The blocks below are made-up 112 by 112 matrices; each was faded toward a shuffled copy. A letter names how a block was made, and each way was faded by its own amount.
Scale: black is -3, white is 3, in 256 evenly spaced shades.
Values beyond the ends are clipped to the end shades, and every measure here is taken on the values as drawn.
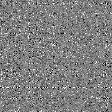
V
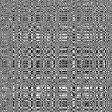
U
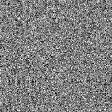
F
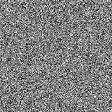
F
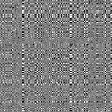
U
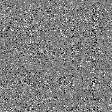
V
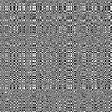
U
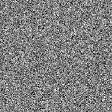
F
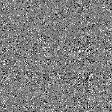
V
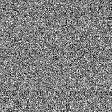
F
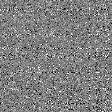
V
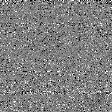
V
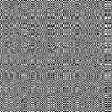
U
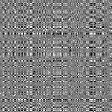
U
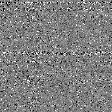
V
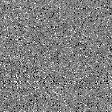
V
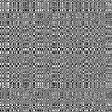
U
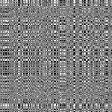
U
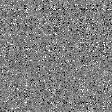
V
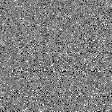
V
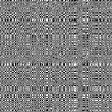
U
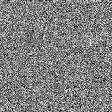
F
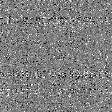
V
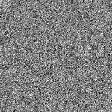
F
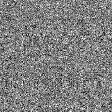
F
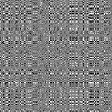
U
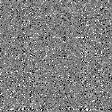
V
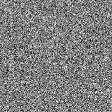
F
